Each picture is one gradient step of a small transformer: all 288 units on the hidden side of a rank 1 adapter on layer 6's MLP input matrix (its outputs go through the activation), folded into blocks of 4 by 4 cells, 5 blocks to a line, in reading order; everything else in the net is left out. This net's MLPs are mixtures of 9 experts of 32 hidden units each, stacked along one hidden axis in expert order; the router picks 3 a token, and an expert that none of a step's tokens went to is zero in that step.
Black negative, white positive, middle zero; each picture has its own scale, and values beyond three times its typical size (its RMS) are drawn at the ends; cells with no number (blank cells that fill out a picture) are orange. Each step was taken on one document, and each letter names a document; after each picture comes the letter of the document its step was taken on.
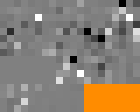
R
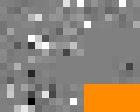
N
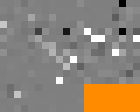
R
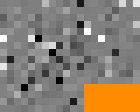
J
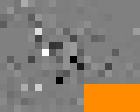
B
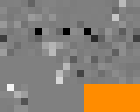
R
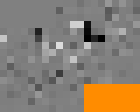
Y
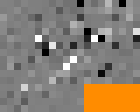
Y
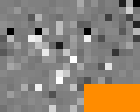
J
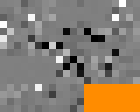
J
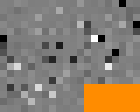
Y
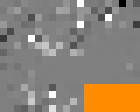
N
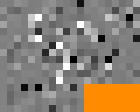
J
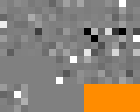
R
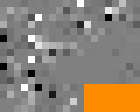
N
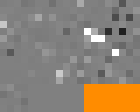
R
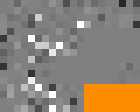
N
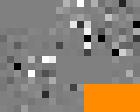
Y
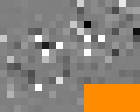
Y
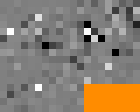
Y
